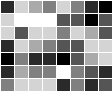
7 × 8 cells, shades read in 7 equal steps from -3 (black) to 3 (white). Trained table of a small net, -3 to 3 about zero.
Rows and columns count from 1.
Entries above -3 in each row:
7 7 8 8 6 8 8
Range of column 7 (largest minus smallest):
5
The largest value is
3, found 4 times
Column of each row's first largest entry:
2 2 1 2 8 5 2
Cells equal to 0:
10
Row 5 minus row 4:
-1 -2 -3 -2 -2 0 -1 0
